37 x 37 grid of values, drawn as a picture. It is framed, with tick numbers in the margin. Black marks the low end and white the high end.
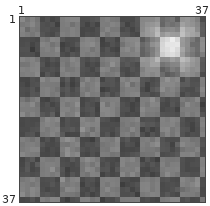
The field is checkered. Neither half mirrors the other. A single bump stands in the top right. The top right is the ninth with the highest average.
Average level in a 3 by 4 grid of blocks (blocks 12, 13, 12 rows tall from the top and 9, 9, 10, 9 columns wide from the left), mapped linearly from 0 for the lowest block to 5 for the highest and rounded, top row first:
0025
0000
0000
